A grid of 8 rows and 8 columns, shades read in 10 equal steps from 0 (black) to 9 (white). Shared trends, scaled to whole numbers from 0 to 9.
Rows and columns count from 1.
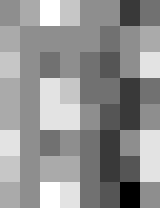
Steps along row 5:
down up same down down down up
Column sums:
51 41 53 51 35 26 24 48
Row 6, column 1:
8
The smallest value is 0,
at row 8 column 7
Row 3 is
7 5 4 5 4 3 5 8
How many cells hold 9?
2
